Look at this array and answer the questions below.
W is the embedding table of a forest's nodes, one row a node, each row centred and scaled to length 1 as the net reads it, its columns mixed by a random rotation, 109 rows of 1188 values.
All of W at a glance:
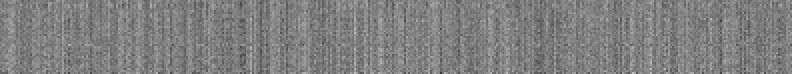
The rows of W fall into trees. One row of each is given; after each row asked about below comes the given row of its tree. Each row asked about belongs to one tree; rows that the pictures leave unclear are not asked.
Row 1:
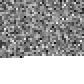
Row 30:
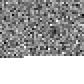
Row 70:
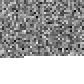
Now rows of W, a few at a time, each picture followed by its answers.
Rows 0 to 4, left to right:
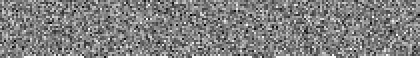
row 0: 70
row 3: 70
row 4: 30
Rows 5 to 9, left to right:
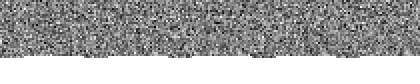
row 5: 30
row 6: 70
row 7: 70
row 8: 70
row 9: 70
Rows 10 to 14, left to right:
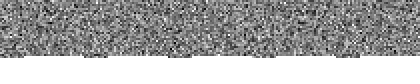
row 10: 70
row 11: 1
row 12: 30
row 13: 70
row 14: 1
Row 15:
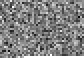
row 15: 30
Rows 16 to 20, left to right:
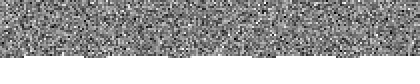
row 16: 1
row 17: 30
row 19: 1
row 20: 30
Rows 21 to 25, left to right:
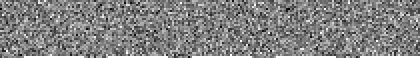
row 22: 70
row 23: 1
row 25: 1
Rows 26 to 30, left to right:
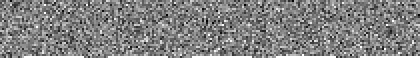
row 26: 70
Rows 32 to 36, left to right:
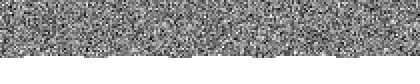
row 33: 30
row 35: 70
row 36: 30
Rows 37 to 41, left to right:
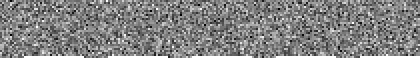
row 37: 70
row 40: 70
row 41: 30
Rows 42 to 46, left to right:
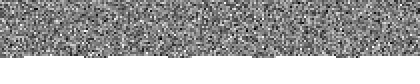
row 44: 30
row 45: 70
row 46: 1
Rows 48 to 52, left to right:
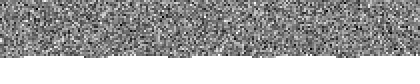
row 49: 30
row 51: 70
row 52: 70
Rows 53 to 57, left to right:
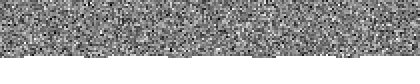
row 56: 1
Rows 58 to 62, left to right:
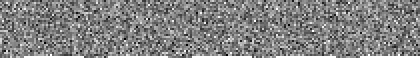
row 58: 30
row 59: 1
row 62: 1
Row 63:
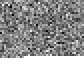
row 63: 30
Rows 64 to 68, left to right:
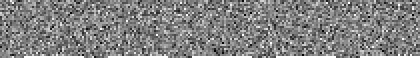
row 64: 1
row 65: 70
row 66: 1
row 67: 1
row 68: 1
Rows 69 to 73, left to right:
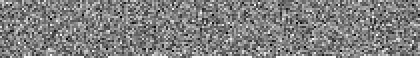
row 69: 30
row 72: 30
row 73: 30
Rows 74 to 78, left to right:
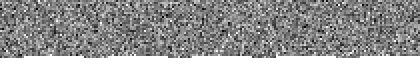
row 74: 30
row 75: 30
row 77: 1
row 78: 30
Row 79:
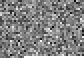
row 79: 1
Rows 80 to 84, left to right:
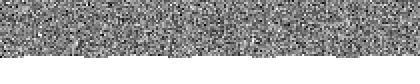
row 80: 30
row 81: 30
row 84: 70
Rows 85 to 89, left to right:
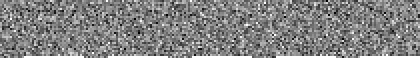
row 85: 70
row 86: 30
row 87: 30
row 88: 1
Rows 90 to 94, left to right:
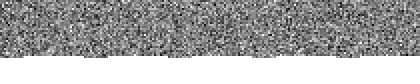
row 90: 30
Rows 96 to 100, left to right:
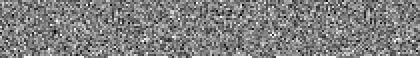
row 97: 30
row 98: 70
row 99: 1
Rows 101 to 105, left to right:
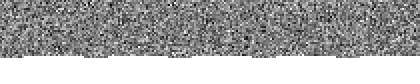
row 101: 70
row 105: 30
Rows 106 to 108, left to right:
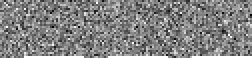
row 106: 1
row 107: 1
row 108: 30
